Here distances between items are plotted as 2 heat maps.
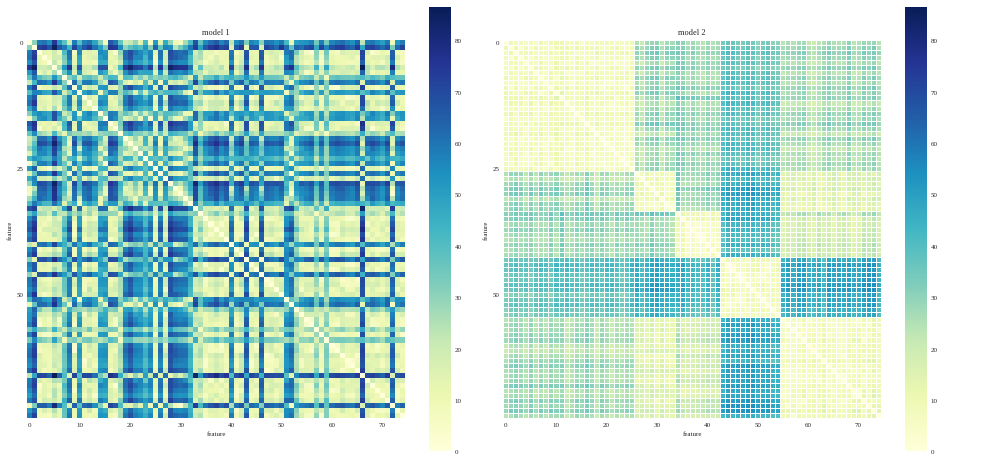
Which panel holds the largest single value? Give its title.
model 1
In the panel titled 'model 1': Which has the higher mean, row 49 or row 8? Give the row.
8
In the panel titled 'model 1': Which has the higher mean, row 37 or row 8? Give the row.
8
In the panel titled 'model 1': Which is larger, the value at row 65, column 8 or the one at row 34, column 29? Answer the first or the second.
the first
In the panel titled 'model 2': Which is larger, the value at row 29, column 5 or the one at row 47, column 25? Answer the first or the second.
the second
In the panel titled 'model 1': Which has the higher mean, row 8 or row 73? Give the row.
8
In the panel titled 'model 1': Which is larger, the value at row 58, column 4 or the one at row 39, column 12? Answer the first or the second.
the second
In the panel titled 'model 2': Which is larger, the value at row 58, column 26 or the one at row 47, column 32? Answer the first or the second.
the second
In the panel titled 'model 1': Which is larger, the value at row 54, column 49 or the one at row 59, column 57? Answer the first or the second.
the second
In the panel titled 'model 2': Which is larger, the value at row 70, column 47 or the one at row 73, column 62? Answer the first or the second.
the first
